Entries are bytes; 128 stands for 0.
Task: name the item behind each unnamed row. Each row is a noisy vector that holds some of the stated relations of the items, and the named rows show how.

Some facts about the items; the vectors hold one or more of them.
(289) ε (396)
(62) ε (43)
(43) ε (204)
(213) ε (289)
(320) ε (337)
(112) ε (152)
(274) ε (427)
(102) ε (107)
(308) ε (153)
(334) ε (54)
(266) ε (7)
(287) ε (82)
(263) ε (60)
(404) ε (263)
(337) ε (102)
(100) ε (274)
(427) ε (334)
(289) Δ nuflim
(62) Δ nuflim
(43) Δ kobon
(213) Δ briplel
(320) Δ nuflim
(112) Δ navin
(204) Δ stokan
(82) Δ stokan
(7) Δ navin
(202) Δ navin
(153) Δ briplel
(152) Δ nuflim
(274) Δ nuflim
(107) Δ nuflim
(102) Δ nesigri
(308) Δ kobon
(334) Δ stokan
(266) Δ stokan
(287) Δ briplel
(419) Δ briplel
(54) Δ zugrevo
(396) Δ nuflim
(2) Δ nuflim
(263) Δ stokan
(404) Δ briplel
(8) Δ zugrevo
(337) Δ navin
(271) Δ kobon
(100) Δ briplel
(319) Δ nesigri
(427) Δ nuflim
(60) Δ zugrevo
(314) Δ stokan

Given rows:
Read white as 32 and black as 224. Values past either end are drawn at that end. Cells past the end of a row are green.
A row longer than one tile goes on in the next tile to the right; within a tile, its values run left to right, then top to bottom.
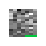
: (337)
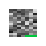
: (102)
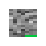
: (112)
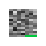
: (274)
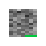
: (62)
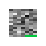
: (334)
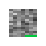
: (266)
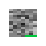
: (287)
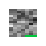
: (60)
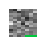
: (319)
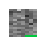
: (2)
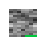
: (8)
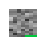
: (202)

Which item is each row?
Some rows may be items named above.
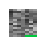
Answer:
(396)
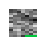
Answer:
(54)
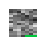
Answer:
(54)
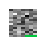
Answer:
(334)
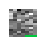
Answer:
(337)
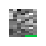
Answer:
(337)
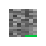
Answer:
(320)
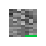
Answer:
(152)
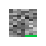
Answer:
(213)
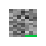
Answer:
(404)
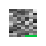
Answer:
(102)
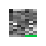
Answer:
(289)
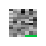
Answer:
(263)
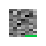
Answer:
(427)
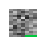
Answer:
(100)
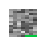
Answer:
(204)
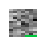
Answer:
(82)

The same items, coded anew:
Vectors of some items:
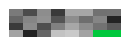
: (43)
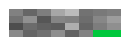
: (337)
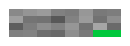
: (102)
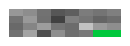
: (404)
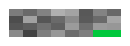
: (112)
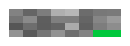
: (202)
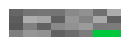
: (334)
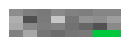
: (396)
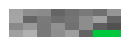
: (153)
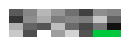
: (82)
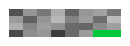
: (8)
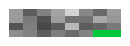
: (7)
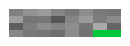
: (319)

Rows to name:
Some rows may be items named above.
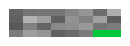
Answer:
(334)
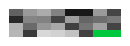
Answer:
(287)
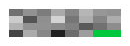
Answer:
(60)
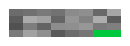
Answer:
(334)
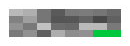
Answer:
(100)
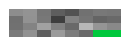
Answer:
(213)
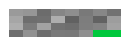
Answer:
(274)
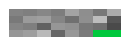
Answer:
(204)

